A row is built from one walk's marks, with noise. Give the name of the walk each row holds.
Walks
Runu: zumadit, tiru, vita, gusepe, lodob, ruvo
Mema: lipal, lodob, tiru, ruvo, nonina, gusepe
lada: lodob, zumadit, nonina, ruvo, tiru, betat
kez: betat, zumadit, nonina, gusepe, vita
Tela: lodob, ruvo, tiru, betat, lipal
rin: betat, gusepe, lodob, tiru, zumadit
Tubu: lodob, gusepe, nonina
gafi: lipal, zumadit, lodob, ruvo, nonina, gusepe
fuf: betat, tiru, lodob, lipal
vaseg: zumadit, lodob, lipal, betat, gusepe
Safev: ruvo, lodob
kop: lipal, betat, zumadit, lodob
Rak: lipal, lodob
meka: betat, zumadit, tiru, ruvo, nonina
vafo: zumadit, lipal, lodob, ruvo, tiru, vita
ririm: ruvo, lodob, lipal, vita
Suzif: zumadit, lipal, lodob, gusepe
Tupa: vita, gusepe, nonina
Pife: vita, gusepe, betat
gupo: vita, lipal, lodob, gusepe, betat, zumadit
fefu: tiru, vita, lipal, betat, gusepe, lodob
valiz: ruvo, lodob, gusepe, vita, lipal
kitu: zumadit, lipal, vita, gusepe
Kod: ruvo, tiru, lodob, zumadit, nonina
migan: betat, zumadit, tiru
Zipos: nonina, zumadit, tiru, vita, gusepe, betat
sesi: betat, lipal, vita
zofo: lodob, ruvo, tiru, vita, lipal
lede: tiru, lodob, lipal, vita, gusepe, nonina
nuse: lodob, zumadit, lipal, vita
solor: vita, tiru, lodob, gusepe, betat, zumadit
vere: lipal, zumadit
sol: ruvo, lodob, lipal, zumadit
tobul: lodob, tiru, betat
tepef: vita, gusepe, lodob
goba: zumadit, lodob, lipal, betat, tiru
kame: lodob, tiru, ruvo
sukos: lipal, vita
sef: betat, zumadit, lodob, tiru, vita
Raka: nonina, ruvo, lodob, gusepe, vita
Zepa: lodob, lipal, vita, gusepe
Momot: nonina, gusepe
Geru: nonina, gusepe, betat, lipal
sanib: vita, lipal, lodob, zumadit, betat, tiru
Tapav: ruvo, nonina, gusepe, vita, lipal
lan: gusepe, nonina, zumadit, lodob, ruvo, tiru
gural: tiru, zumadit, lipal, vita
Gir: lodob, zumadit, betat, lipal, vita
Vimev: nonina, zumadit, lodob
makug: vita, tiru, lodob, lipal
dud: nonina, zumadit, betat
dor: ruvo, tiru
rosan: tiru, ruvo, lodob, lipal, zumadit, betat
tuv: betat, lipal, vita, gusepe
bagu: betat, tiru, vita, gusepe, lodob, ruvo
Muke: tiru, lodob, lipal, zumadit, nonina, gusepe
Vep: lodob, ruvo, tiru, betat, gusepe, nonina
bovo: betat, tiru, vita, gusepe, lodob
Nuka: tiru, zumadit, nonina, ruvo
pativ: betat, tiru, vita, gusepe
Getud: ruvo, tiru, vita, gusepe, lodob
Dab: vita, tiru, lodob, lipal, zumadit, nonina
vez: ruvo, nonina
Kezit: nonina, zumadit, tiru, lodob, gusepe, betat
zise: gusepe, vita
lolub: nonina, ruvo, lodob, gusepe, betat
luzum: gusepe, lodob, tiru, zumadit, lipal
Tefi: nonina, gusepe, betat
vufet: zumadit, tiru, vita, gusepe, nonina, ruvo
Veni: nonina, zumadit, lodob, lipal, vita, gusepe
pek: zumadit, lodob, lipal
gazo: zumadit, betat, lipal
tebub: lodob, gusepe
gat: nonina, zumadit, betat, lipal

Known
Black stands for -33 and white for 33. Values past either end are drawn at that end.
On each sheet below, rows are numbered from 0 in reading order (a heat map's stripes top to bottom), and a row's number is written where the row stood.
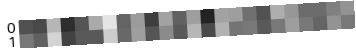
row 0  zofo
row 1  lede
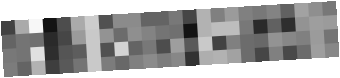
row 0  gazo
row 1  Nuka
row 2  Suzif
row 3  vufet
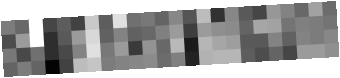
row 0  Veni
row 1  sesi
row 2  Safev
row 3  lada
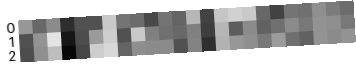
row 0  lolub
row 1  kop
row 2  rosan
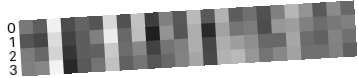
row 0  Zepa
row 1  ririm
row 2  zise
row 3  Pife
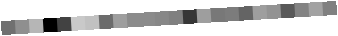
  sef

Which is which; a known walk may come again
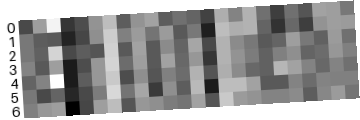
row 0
gat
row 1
Kod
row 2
lede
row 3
Runu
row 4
fefu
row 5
Safev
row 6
rin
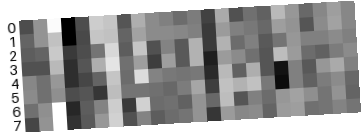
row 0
sanib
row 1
sef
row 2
Rak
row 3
zofo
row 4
Vimev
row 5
Momot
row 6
gupo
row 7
sesi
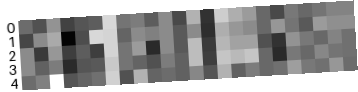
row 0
Mema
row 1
rosan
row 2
Raka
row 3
lolub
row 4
kitu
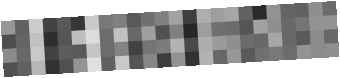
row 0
Tupa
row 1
vafo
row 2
zise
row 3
sol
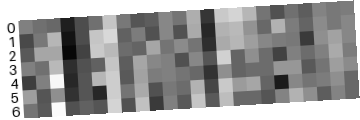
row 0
Vep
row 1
Tela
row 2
migan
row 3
Muke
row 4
gural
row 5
Tubu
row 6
Zepa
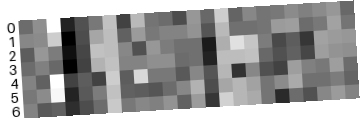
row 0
vaseg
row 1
solor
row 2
meka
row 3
lada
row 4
Veni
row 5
Pife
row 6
lan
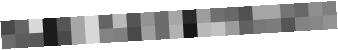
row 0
makug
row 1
kame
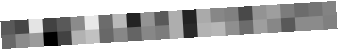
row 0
ririm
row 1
tobul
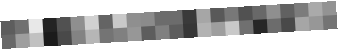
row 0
Dab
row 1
dud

